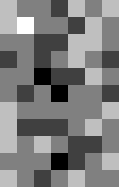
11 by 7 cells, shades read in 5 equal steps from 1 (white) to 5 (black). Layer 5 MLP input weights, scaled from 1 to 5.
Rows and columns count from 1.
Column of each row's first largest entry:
4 5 3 1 3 4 2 2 5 4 3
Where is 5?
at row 5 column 3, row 6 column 4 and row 10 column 4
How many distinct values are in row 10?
4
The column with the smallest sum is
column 1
